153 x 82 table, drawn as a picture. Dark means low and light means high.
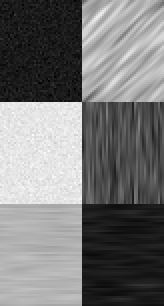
It is made of 3 by 2 panels. Panel 1,1: very low, fine-grained, faint in contrast. Panel 1,2: high, slanting up to the right. Panel 2,1: very high, fine-grained, faint in contrast. Panel 2,2: low, streaked downward. Panel 3,1: high, streaked across, faint in contrast. Panel 3,2: very low, streaked across, faint in contrast.
